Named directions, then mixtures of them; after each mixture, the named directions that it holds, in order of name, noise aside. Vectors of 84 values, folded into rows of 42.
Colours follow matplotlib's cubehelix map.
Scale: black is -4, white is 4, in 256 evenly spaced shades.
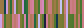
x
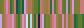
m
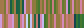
m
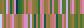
m, x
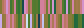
m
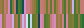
m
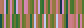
m, x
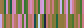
x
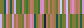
m, x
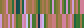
m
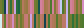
m, x
